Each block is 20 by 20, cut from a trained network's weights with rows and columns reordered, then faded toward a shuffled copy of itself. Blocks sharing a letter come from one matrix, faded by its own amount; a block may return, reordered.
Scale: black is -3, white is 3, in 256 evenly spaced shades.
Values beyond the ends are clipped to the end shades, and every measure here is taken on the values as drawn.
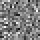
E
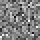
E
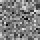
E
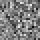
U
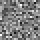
U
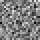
U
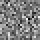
U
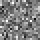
E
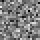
U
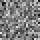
E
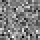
U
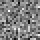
U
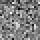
E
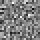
E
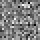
E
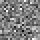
U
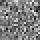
E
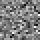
E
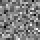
U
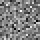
U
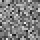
U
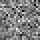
U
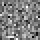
U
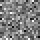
U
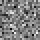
E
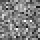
U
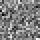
U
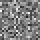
E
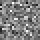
U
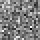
E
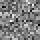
U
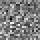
E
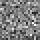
E
